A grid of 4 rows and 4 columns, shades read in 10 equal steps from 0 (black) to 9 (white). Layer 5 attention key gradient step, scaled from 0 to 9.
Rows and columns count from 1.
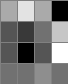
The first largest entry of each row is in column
2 4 4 3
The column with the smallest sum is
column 2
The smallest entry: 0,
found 2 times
